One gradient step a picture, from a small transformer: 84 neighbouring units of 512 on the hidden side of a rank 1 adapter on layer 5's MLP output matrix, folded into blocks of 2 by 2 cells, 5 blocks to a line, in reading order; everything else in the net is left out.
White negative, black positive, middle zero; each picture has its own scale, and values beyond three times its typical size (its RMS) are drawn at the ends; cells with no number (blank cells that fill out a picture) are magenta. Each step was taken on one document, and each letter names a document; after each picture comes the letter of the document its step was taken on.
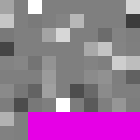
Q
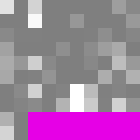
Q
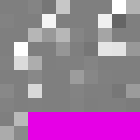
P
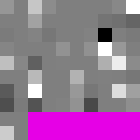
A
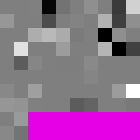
P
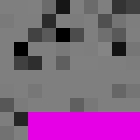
P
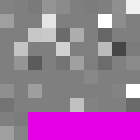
P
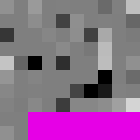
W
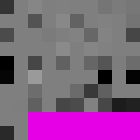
W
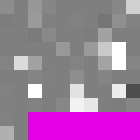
A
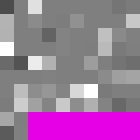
Q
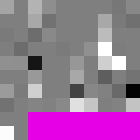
A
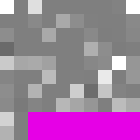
Q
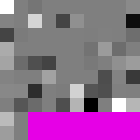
Q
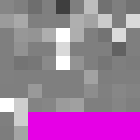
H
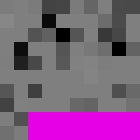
P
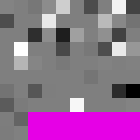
P
